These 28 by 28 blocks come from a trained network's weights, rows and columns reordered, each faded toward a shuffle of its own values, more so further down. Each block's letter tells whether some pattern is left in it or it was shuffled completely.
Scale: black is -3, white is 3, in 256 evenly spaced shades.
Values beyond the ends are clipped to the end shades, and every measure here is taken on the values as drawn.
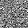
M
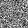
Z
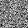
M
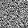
M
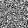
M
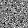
Z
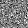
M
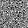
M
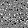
M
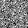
Z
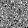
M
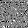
M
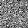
M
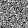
Z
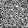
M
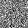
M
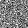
Z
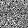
Z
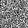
Z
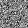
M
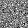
Z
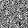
Z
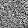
M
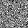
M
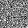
Z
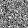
Z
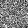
Z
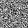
Z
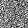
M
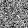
Z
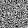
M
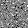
Z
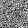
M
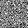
M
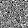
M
